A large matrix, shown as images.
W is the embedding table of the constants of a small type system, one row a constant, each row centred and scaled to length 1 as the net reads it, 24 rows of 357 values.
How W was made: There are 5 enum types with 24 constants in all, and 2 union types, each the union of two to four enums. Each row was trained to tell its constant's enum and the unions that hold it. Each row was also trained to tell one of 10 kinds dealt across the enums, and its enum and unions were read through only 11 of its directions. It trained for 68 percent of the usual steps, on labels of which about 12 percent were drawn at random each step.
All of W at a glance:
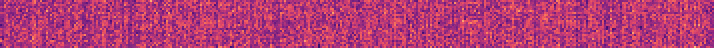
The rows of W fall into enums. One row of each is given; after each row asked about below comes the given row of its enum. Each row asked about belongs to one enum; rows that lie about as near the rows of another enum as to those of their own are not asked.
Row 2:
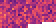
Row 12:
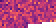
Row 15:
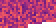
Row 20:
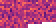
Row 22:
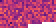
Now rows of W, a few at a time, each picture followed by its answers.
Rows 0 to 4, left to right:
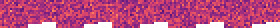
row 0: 22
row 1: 12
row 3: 22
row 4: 2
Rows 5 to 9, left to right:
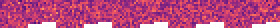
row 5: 15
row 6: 20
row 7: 2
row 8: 12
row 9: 2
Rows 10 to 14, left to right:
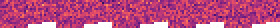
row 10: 12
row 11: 12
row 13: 12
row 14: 22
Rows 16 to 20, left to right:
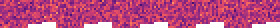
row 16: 15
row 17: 20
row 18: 15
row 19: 15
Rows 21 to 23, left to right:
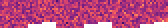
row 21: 15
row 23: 2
